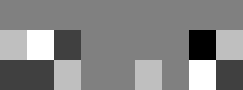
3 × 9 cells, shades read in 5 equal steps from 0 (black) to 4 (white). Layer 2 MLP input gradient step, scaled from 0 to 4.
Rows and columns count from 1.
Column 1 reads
2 3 1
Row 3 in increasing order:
1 1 1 2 2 2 3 3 4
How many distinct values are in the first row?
1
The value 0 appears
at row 2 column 8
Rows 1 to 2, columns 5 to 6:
2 2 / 2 2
